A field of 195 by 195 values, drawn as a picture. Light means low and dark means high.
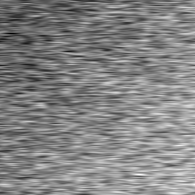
Grain: streaks across. Ninth with the lowest average: bottom right. Slope: up to the top left. Average level on the scale: 50%. Mirror symmetry: none.
